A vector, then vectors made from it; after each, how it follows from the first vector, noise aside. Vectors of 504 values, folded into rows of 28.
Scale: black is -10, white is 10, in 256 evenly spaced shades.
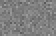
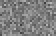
scaled up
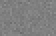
shrunk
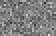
scaled up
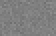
shrunk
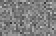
scaled up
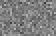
scaled up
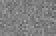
wrapped around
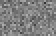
scaled up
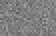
wrapped around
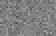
wrapped around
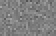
wrapped around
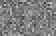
scaled up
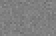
shrunk
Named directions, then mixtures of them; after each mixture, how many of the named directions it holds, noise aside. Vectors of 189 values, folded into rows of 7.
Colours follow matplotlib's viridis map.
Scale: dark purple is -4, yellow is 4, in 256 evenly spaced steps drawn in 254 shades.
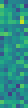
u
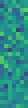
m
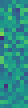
two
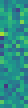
two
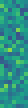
one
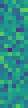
one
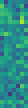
one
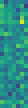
one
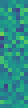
two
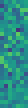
one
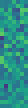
two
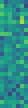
one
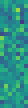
two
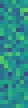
one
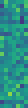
one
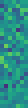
one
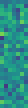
two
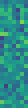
two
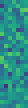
one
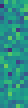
two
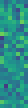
two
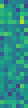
one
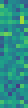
one
